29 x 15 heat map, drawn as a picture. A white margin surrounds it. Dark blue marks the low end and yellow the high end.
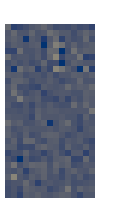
Average level on the scale: 30%. Roughest part: top middle. Histogram: heavy tails on both sides. Odd patch: rougher, in the top middle. Mirror symmetry: none.
